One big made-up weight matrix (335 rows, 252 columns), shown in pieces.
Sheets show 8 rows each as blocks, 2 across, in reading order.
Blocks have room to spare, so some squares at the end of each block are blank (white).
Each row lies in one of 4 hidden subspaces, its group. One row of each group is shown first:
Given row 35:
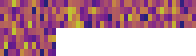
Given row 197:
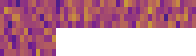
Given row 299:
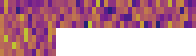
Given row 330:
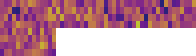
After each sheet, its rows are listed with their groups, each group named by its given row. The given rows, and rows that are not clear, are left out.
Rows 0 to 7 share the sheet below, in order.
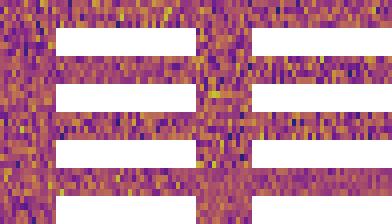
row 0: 330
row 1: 299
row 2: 35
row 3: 197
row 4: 35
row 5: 35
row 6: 35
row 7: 299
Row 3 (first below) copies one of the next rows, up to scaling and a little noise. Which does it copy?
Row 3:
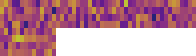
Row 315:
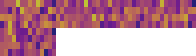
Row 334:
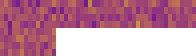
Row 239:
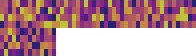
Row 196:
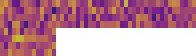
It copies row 196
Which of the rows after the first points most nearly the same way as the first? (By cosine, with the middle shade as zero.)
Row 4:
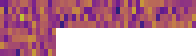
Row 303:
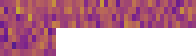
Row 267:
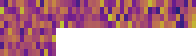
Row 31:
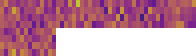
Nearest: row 303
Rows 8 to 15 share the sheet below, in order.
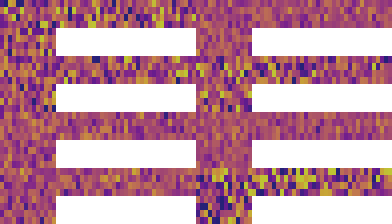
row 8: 330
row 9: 35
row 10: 197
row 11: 299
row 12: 35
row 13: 330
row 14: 299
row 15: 299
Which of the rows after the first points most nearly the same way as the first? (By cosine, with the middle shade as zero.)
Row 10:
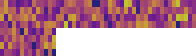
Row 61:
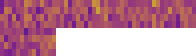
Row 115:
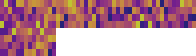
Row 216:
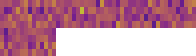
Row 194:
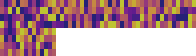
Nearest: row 216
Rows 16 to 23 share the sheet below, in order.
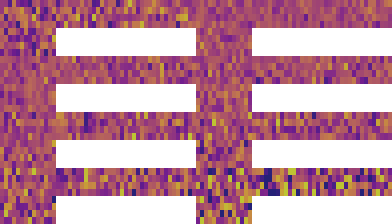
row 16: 197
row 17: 35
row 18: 330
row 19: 35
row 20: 197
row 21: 299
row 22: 197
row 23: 35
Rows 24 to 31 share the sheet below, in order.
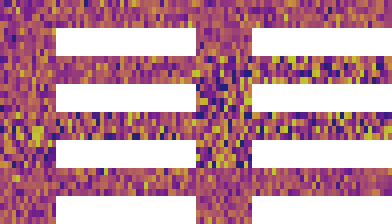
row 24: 197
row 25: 35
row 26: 35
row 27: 330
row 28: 330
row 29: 35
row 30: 330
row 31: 330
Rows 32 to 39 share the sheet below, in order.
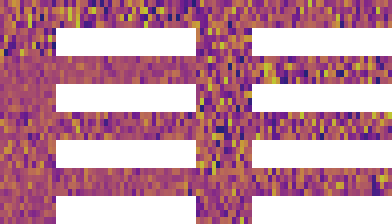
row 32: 35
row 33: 330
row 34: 330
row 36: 299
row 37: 35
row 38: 197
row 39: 330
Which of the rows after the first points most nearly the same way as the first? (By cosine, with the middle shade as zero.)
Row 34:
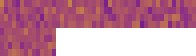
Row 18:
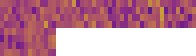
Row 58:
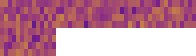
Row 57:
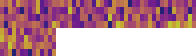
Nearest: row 18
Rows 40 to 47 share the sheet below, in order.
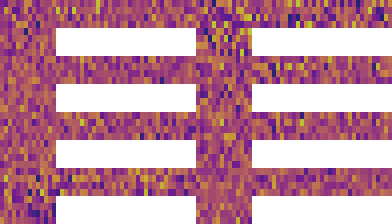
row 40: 330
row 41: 197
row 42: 299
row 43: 299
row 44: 330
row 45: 299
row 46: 330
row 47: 299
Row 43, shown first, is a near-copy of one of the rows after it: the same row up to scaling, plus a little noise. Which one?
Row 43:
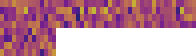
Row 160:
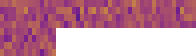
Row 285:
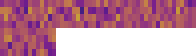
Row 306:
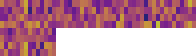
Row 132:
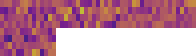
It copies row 160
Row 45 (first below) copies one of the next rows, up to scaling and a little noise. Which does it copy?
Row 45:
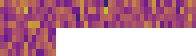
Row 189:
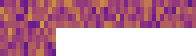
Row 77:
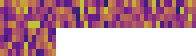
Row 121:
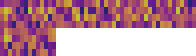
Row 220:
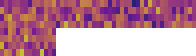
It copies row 77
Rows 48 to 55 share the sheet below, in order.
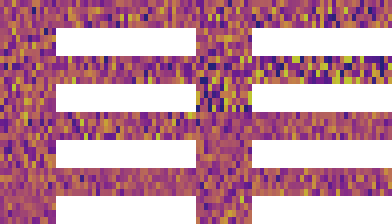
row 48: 35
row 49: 35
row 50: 330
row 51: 330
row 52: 299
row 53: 299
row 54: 299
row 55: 330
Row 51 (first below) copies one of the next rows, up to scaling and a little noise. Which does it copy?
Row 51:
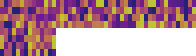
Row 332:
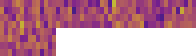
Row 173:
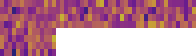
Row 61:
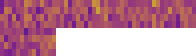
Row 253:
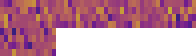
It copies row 173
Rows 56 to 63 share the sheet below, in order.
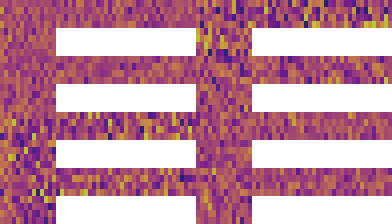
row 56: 330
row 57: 330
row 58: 35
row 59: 197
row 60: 330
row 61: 330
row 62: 330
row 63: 197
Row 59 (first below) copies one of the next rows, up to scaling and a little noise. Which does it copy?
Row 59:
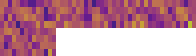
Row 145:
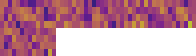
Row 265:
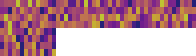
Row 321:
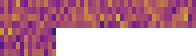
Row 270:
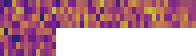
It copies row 145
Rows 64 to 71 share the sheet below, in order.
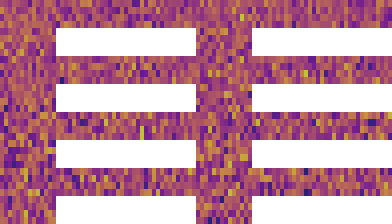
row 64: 299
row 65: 330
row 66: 35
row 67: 35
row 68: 330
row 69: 35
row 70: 299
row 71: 330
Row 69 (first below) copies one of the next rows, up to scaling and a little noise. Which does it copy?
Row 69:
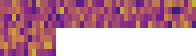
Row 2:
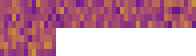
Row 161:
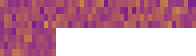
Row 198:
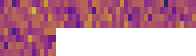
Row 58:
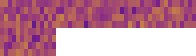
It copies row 2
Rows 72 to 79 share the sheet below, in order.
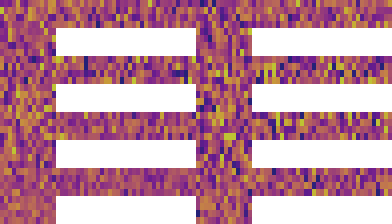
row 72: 299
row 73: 197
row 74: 197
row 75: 35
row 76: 197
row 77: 299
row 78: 197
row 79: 330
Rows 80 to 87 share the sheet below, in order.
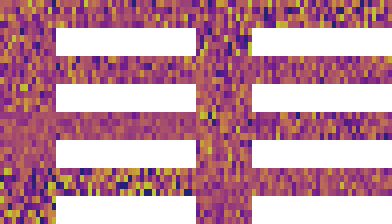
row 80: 197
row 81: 35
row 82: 330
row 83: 35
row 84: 299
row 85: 197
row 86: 299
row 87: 299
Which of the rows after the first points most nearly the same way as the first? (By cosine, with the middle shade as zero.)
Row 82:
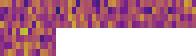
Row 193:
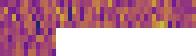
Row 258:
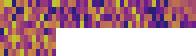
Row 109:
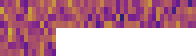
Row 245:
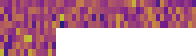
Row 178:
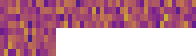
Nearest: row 258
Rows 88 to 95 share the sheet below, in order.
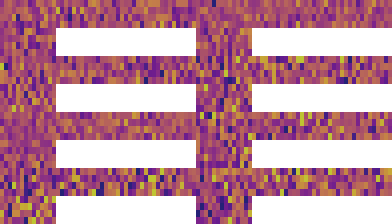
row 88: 330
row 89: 197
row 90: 330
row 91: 299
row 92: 299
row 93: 330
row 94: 35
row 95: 299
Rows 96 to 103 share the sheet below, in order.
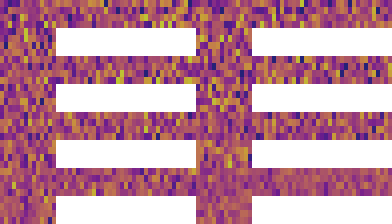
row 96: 35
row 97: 299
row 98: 299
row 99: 330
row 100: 299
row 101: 35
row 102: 35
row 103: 35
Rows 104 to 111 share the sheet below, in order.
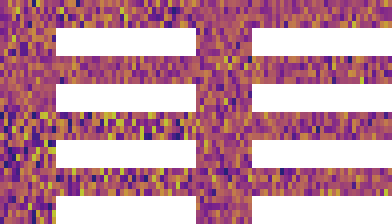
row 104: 35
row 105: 299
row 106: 35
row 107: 197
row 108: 330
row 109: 299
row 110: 35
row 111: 197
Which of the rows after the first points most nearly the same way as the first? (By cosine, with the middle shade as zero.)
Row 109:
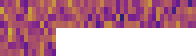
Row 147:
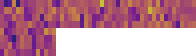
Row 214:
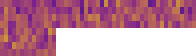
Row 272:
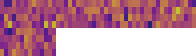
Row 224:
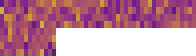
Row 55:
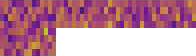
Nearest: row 224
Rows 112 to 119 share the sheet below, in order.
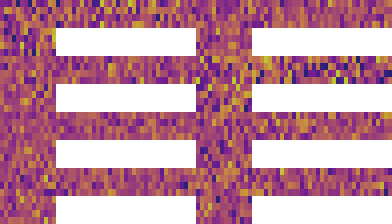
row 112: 197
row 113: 197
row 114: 330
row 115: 330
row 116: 35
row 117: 299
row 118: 197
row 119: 197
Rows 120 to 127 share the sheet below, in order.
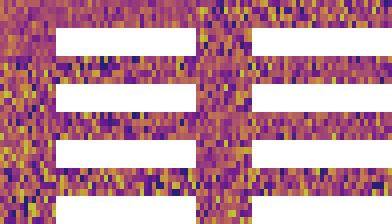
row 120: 330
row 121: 299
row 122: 299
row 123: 330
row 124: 299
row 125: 330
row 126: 330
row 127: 197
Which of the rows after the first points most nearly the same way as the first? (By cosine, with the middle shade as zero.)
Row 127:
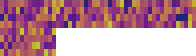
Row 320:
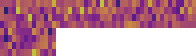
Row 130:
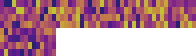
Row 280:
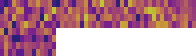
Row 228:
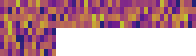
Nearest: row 320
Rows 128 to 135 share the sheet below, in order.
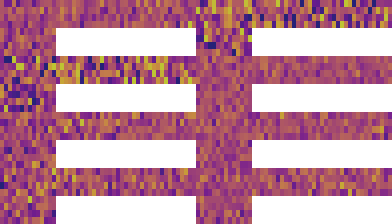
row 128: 197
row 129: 299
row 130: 197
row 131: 330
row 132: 299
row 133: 197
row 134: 330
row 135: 299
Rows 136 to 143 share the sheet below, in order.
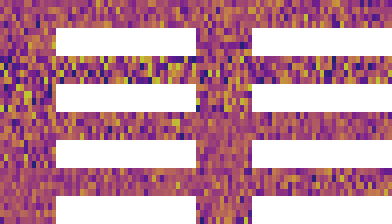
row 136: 330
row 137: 35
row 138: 35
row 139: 35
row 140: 35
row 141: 35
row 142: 35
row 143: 35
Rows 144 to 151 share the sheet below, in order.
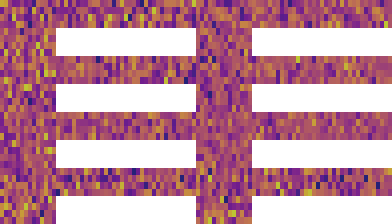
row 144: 35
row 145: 197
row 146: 330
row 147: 197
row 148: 330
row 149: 35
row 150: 299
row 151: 330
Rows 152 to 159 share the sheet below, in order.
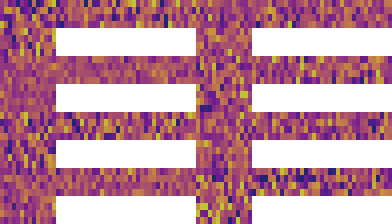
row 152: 197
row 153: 35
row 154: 197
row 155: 330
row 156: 299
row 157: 35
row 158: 197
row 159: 299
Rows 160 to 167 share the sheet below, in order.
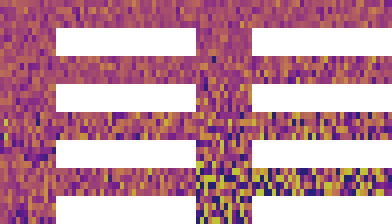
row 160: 299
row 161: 35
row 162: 330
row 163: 197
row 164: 330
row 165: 35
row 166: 330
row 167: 35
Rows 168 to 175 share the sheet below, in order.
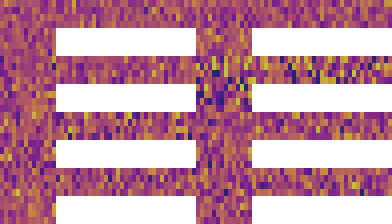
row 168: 35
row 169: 35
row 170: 330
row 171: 299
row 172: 197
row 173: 330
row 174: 330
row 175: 330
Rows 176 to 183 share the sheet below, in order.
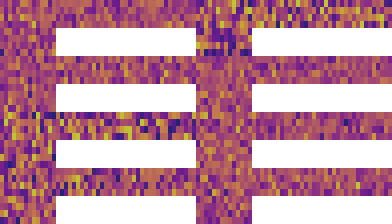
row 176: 35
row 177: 197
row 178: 35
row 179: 299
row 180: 35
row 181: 197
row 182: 35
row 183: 330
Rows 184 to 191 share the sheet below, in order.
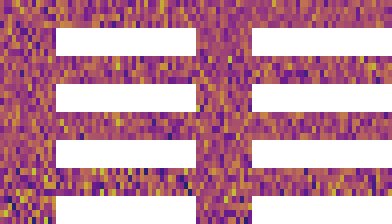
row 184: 197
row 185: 330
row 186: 35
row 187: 35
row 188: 35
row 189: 299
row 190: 197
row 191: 330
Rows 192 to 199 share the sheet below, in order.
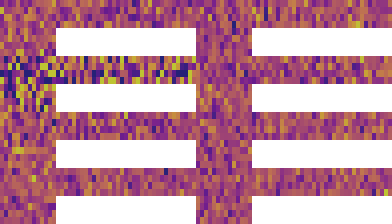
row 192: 299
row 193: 330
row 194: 197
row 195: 35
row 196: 197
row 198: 35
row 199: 197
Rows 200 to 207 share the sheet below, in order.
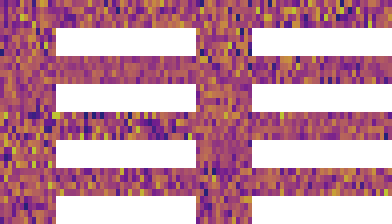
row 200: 35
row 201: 35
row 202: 197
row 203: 197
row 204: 197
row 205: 197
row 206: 35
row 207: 197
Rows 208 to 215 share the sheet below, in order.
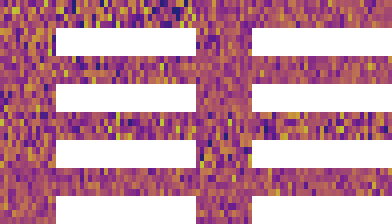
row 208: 35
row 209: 197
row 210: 330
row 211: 330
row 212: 330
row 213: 35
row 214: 299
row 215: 35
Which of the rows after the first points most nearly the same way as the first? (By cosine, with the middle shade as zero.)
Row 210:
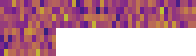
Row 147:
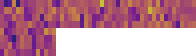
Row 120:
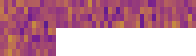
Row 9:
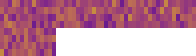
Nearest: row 9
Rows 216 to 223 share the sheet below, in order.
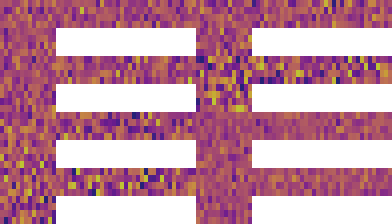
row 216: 299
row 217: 197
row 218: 197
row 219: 330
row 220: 299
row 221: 35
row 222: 35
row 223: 330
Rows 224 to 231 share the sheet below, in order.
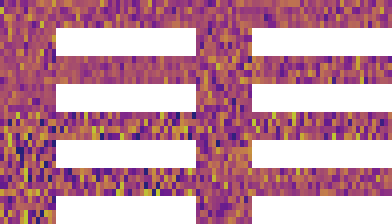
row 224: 299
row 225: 35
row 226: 197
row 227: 197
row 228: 197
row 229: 330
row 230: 299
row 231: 299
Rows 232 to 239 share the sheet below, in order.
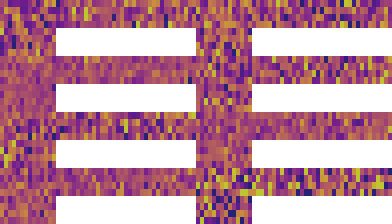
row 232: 197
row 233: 299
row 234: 197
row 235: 330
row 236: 35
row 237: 35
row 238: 299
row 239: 197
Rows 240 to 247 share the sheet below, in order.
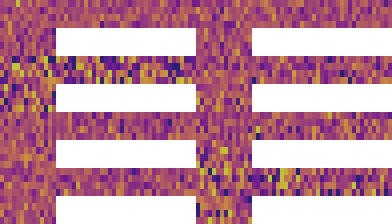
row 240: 197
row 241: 299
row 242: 35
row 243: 299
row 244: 330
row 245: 35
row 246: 299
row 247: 197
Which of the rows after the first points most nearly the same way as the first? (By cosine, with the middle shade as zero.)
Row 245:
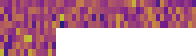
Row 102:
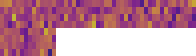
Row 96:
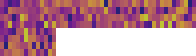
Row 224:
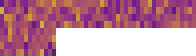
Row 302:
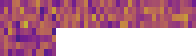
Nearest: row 96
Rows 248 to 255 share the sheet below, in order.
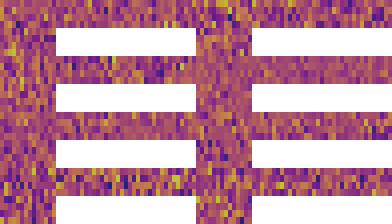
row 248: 330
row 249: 197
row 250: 330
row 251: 35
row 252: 299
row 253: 330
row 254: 35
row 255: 330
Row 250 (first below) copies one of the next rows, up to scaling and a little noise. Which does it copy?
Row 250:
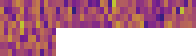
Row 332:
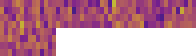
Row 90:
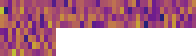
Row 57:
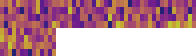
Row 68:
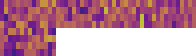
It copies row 332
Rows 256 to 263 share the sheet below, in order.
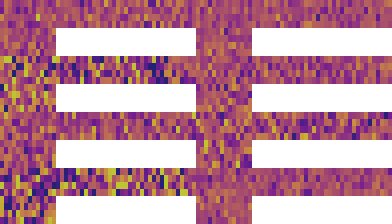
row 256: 299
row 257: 330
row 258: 197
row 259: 330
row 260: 35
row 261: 299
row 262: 330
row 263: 330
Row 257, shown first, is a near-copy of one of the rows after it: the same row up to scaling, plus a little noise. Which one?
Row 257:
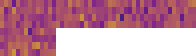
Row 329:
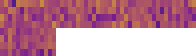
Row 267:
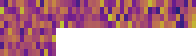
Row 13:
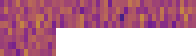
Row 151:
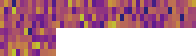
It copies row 151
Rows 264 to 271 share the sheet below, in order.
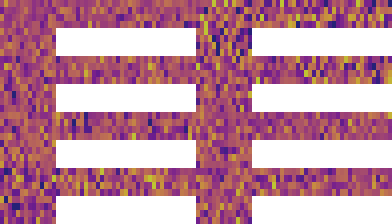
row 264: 299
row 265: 197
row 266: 197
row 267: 330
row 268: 197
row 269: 35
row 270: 197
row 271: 299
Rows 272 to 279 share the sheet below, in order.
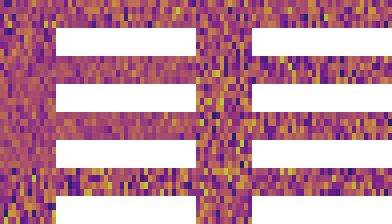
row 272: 35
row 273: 35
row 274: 299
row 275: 299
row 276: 35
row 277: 330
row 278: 35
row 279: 197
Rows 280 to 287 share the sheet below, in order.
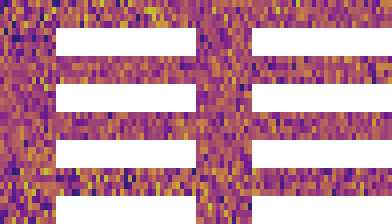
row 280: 197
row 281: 299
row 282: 330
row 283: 330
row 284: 330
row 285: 299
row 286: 35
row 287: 197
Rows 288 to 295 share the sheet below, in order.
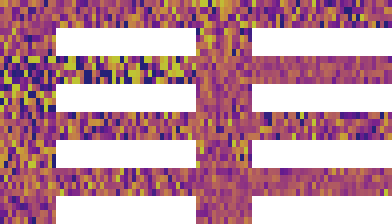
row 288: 35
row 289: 197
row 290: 35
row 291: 197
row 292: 35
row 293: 35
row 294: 35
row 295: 197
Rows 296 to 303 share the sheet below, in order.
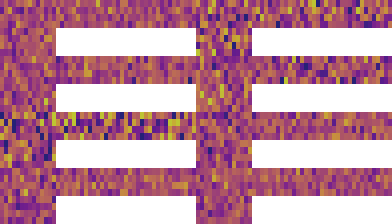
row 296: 330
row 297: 35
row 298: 197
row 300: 35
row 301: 197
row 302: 197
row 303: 299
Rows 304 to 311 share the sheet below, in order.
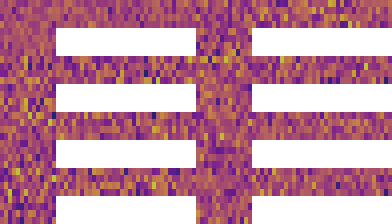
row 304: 330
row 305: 299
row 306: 299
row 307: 197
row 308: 197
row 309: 197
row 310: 197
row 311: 330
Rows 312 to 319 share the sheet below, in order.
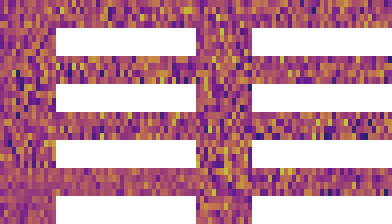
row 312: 330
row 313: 35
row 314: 330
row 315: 197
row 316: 197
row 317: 35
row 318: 299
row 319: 197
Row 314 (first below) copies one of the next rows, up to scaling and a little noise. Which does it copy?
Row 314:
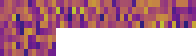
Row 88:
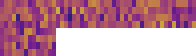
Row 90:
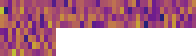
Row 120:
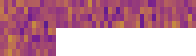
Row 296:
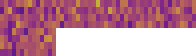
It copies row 88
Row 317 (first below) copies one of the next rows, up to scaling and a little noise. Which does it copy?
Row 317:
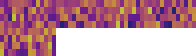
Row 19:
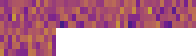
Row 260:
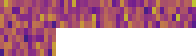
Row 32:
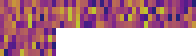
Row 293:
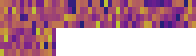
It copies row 19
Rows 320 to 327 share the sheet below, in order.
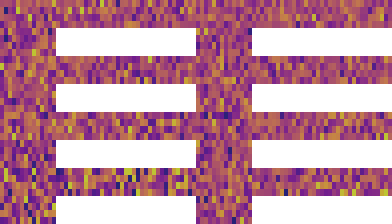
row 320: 299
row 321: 197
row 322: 299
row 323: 299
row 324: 35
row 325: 197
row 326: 197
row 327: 299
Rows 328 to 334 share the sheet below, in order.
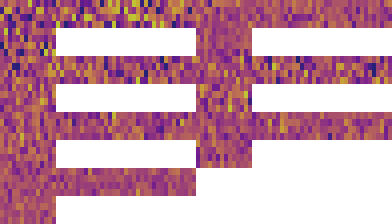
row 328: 299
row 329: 330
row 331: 35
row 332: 330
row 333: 197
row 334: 197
